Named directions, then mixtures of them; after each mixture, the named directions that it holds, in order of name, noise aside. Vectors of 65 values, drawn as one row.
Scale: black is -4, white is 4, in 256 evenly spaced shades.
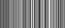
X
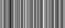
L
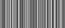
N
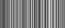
N, X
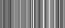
L, X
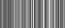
L, X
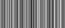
N, X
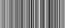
X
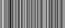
L, N, X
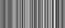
L, N, X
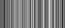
L, N, X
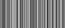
N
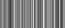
L, X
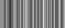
L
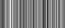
L, N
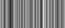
L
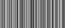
N, X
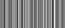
L, N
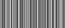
N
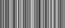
L, N, X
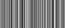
L, N
